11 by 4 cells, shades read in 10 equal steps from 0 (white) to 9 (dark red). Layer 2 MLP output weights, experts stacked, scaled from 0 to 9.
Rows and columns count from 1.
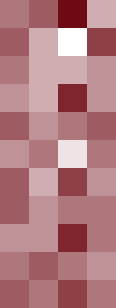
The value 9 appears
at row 1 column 3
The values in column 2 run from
3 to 6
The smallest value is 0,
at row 2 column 3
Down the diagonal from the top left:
5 3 3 4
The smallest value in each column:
4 3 0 3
